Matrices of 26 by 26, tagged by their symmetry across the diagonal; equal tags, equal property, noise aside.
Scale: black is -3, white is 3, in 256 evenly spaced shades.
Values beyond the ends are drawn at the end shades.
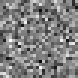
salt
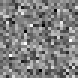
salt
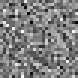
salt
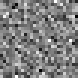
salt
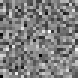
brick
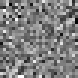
salt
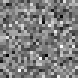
brick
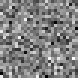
brick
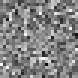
brick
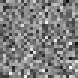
brick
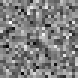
salt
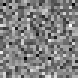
brick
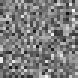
brick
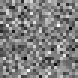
salt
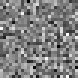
salt
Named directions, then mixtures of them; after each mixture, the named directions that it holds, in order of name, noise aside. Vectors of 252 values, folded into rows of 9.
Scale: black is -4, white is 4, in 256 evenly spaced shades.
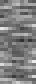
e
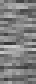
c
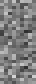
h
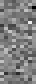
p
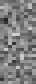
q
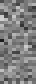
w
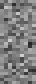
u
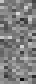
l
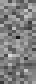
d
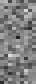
d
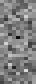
d, u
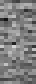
c, q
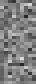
h, q, u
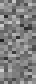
d, h, w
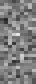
q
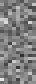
p, q, w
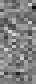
p, q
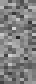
d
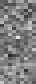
d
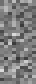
h, q, w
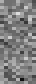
l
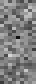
d
